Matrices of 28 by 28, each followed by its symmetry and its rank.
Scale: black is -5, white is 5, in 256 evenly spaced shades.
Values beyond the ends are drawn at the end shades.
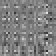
neither, rank three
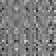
neither, rank three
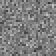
neither, full rank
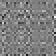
neither, rank three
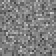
neither, full rank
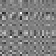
neither, rank two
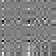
neither, rank two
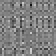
neither, rank three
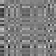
neither, rank two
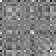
symmetric, rank three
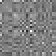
symmetric, rank three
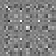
symmetric, rank three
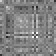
symmetric, rank three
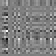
neither, rank two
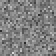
neither, full rank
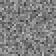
neither, full rank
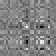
symmetric, rank three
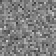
neither, full rank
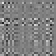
neither, rank two
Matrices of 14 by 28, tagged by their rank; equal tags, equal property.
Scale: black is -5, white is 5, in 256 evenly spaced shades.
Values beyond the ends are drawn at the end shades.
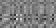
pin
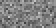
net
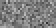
net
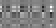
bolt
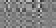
pin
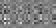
pin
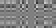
bolt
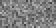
net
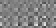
pin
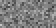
net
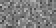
net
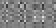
pin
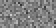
net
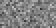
net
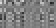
pin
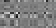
pin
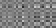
bolt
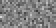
net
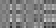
bolt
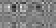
pin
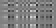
bolt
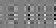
bolt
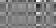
bolt
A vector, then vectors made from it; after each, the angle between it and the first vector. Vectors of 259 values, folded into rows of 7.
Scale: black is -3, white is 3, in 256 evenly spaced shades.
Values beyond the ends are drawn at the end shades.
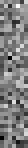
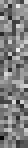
nearly parallel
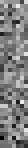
nearly parallel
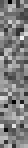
partly opposed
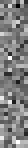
nearly opposite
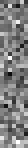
nearly opposite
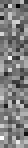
nearly opposite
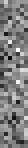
partly aligned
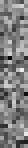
partly aligned
